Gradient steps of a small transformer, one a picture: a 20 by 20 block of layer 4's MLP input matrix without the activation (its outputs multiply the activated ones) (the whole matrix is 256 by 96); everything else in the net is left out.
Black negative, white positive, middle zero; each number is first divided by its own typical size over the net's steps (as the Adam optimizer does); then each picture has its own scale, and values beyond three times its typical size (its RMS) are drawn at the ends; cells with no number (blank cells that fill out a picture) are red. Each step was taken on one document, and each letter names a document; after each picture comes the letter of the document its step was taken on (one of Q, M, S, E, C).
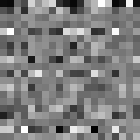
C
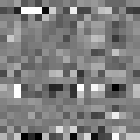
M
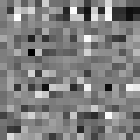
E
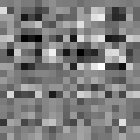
E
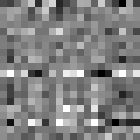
C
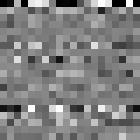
C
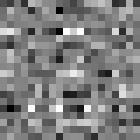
C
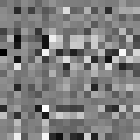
E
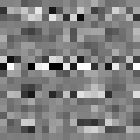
E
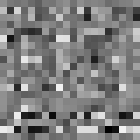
E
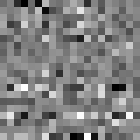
M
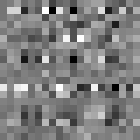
M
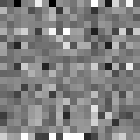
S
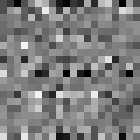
S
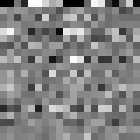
C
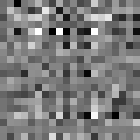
S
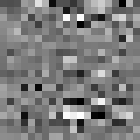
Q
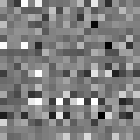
S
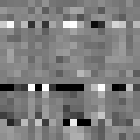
Q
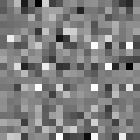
S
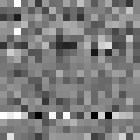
S
